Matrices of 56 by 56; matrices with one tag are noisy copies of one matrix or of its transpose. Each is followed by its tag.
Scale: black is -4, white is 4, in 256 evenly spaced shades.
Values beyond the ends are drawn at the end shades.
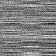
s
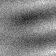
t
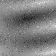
t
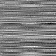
s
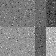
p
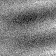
t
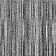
s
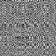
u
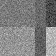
p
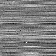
s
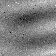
t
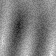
t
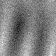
t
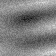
t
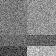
p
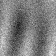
t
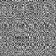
u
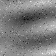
t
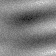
t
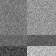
p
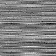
s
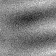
t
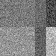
p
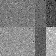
p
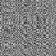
u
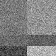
p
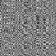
u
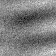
t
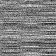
s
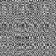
u
